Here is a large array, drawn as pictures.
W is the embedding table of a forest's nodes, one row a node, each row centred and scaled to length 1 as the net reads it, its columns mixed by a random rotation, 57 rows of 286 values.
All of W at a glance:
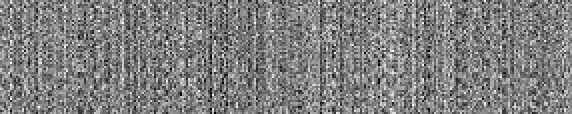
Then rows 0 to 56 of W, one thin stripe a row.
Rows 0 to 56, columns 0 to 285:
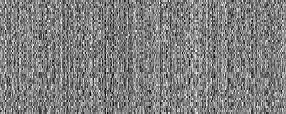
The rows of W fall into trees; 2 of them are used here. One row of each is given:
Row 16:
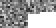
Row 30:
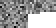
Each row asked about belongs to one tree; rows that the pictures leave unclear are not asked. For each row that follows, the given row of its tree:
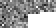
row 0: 30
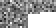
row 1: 30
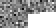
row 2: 16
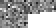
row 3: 16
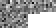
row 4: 30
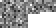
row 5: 30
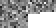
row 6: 30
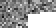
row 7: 30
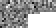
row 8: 30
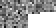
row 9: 30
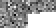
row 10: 16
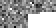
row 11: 30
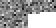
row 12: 16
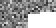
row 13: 30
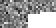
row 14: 30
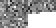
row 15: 16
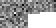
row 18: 16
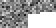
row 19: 16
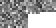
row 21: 30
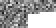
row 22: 30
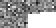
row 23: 16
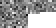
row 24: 30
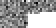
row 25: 16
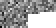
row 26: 30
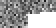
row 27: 16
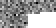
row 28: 16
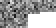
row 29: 30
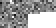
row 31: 30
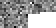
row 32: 30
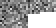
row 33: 30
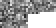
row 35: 30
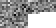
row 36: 16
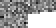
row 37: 16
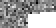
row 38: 16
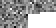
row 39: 30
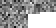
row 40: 30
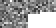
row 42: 30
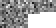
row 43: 30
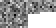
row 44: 30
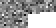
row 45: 16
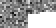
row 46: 16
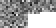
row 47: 16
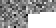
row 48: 30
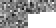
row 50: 16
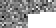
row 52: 30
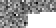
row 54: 16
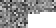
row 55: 16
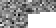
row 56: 16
